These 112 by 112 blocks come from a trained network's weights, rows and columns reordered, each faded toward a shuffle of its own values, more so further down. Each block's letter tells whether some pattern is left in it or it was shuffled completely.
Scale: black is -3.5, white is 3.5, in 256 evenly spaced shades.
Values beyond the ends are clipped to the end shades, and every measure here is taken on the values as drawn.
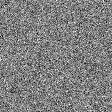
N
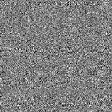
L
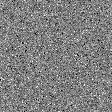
N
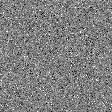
N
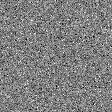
N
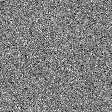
N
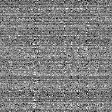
L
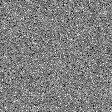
N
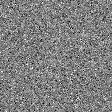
N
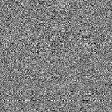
L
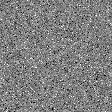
N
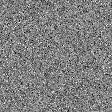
N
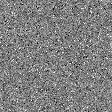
N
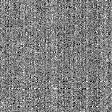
L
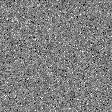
N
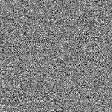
L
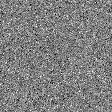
N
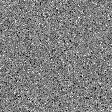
N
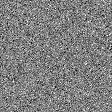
N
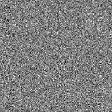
L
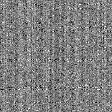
L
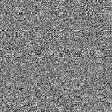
L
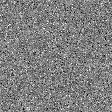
N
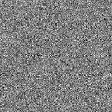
L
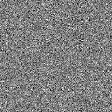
L
